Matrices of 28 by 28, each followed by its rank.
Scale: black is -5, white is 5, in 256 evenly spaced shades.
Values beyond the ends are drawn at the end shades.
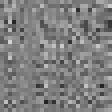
five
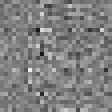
five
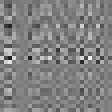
two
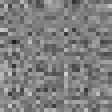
five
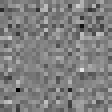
five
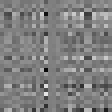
two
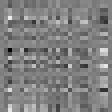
two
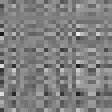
two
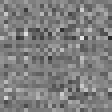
five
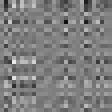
two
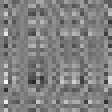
two
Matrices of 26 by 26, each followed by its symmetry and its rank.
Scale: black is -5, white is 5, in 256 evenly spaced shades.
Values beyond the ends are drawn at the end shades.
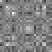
symmetric, rank three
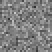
neither, full rank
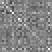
symmetric, rank five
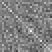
symmetric, rank five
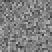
neither, full rank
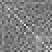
symmetric, rank five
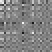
symmetric, rank three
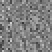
neither, rank five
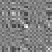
symmetric, rank three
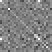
symmetric, rank five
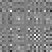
symmetric, rank three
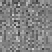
neither, rank five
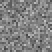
neither, full rank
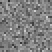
neither, full rank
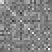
symmetric, rank five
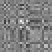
symmetric, rank three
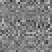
neither, rank five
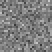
neither, full rank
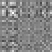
symmetric, rank three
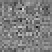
neither, rank five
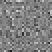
neither, rank five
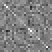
symmetric, rank five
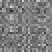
neither, rank five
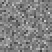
neither, full rank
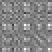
symmetric, rank three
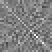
symmetric, rank five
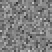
neither, full rank
